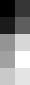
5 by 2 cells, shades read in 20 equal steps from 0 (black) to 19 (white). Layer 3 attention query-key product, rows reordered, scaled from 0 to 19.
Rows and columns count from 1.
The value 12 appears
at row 4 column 1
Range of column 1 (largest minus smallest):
15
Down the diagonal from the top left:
0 7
